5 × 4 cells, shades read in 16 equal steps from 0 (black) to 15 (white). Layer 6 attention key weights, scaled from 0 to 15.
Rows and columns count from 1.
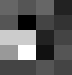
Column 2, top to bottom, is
5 0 12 15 4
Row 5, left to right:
4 4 5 4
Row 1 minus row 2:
1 5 2 -1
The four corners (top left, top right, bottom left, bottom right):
6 2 4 4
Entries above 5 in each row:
2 0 2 2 0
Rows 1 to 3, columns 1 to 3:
6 5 6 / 5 0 4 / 12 12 2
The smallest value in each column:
4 0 1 2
